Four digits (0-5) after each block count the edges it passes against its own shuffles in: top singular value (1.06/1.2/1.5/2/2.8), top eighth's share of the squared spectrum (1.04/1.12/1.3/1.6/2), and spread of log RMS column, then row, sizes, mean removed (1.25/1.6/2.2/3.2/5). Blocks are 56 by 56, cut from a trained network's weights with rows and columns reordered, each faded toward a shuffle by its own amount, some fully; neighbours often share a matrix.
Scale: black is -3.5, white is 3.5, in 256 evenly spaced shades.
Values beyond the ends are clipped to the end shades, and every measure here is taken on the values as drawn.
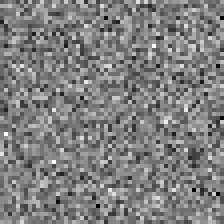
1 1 0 0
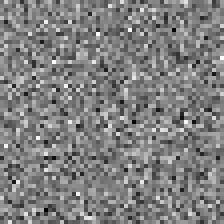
2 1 0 0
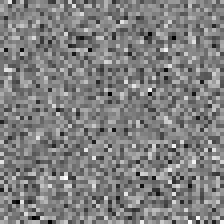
3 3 0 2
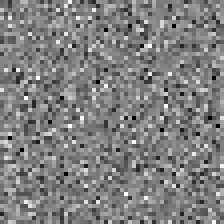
1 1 0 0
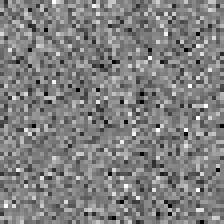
2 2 0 0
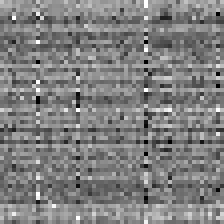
4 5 3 2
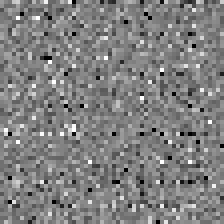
3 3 1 1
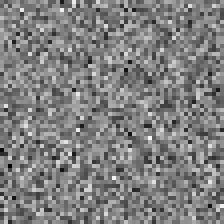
3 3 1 0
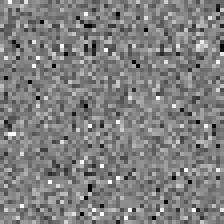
2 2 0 1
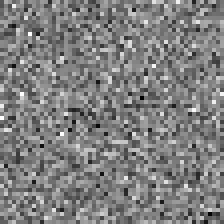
0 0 0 0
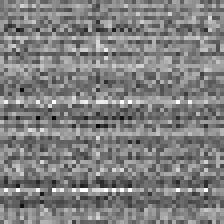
4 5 2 3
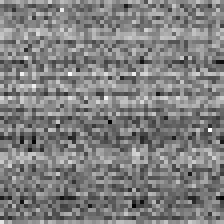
4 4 1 2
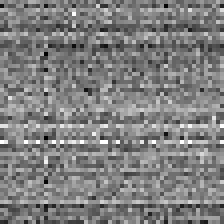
4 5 1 3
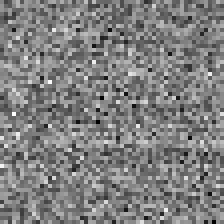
2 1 0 0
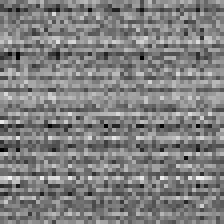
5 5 2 3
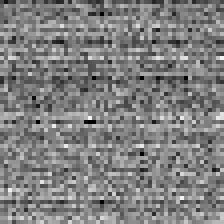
4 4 1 2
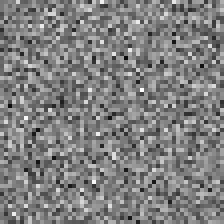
1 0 0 0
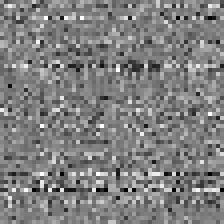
4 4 0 3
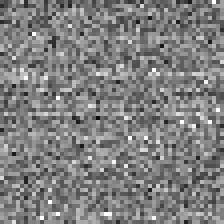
2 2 0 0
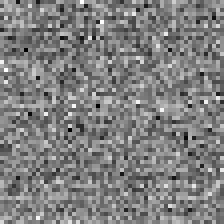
2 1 0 0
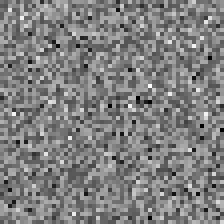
0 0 0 0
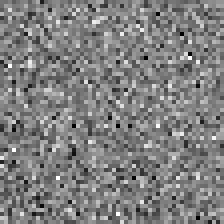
2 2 1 1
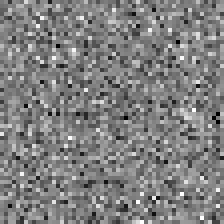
2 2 0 0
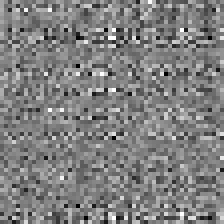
4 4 1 4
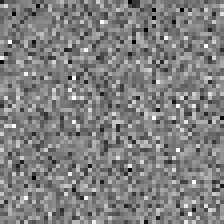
0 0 0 0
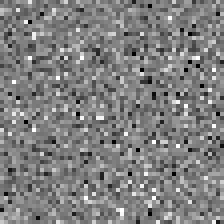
2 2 0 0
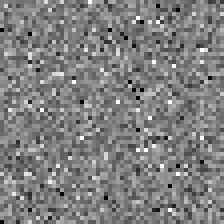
0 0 1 0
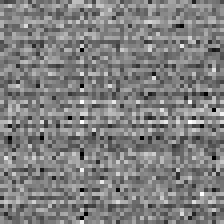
4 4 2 2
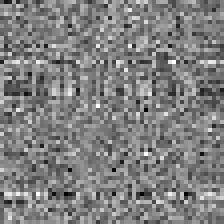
4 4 1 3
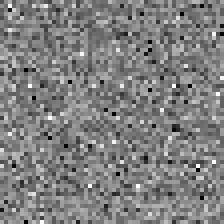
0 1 0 0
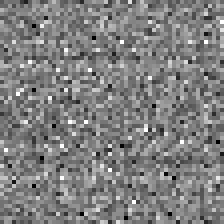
2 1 0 0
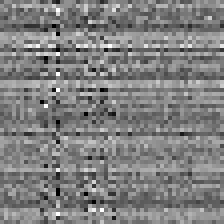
4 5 3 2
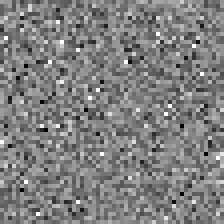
0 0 0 0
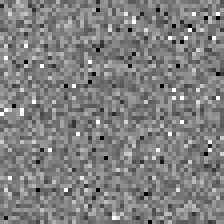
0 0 0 0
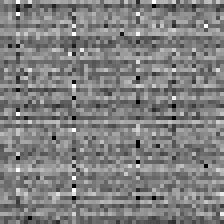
4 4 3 2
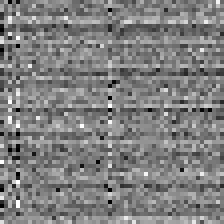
4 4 2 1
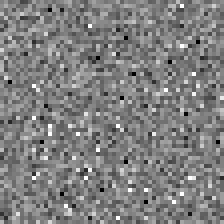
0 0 0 0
